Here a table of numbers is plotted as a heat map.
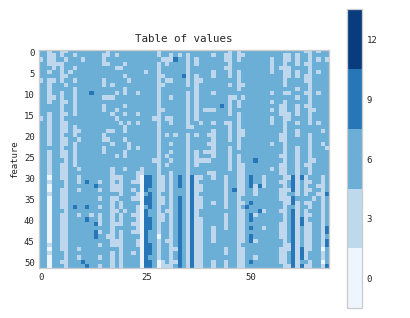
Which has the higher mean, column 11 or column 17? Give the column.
11
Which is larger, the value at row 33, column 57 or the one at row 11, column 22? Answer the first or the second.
the second
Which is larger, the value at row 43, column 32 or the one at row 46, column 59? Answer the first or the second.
the first
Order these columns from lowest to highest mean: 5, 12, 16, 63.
5, 63, 16, 12
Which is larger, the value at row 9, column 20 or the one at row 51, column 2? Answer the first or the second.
the first
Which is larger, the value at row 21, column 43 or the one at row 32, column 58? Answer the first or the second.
the first
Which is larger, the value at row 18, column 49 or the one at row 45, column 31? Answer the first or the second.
the first
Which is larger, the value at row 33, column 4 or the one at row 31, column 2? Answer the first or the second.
the first
